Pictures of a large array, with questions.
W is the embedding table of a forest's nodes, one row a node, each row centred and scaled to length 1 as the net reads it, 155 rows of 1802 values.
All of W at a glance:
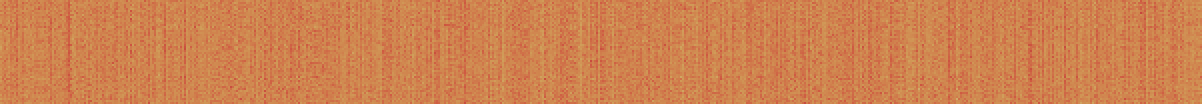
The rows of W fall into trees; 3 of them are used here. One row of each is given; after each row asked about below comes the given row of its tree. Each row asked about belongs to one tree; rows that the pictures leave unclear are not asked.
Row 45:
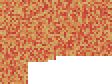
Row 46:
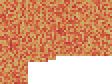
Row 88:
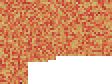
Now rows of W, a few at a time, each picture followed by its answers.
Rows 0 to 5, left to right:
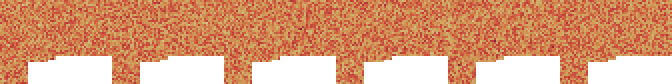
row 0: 46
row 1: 46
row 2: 45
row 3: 88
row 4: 88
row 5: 46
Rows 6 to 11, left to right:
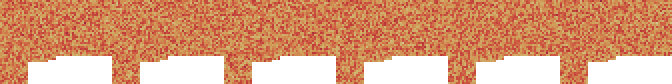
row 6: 88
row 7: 45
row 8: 45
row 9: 88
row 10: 88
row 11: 46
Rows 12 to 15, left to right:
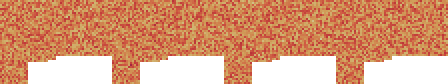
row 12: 88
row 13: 88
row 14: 46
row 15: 46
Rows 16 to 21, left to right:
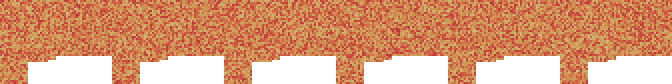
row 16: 45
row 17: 45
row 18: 88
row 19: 46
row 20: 46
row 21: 45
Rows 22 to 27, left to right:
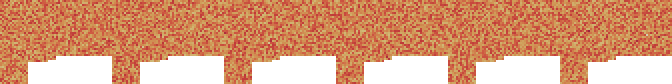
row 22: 45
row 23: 88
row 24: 88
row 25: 46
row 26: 88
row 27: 45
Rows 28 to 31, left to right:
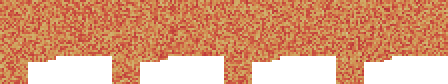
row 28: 45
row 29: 46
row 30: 45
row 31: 46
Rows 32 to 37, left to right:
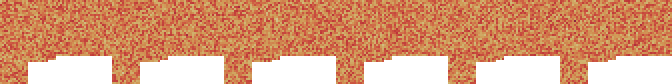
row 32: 46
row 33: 88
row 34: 45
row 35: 46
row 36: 45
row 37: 45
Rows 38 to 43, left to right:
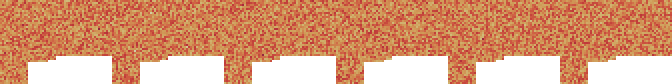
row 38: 88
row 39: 88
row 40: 88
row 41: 88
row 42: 45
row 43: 88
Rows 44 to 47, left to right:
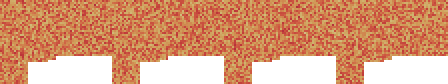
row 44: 45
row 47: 46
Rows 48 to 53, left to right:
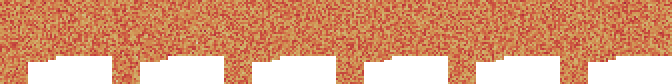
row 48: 46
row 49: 88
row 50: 45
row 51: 46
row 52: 45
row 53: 46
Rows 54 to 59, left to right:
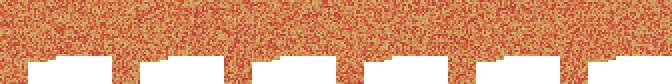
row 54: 46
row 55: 45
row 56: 88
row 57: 46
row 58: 46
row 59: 88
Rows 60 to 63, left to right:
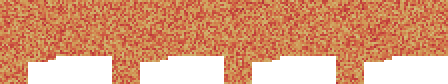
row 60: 46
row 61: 88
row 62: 88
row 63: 88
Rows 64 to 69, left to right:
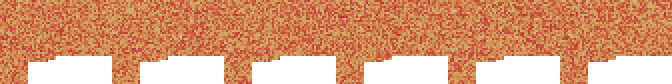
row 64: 46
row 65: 45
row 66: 45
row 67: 46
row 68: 45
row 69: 46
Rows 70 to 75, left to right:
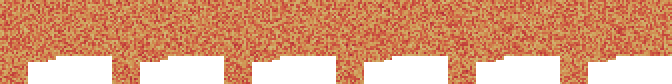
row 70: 46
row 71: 46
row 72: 46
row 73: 88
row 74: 46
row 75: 46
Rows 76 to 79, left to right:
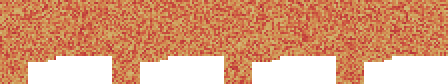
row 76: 45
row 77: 45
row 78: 45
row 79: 46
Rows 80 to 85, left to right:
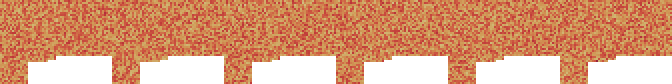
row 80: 45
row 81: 88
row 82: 45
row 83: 46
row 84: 45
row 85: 46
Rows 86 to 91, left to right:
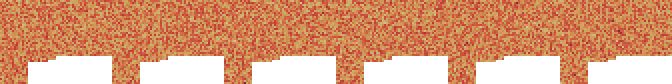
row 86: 46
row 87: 45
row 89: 45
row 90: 88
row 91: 46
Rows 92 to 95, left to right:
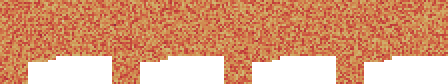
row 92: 88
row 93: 46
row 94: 45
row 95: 46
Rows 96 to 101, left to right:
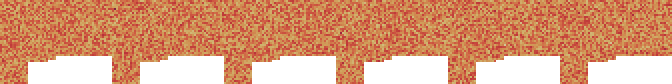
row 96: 46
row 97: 88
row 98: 45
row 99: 46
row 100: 88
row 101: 46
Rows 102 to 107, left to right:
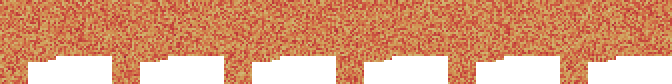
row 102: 45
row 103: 46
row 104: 45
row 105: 88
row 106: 46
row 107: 45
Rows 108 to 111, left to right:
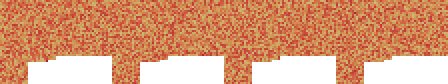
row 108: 88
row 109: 46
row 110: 45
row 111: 46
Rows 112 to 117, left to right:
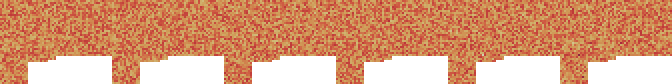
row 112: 45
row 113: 88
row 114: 46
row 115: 46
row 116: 46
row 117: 45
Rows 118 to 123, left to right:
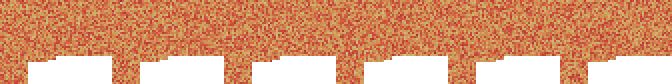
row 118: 45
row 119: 45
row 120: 46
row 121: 88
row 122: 46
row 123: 88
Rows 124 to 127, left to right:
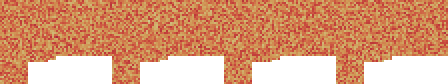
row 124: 46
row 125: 45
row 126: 45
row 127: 45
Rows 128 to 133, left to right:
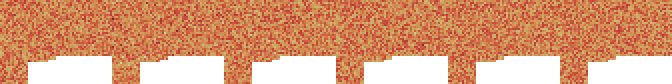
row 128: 88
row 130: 46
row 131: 88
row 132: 88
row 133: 46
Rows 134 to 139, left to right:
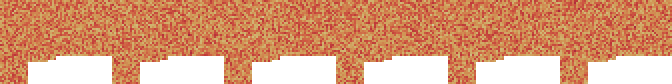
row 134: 88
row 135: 46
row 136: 45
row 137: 45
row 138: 88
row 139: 88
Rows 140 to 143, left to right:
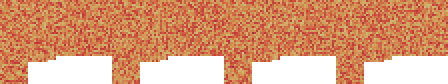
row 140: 45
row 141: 45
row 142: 45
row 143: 46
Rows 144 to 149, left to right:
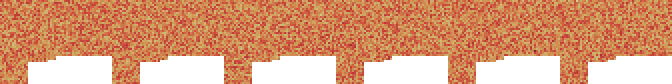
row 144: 45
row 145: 46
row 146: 45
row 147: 46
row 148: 88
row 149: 46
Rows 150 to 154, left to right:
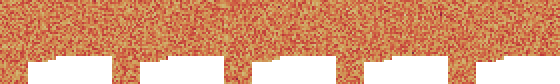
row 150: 45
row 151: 45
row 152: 88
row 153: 45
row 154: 46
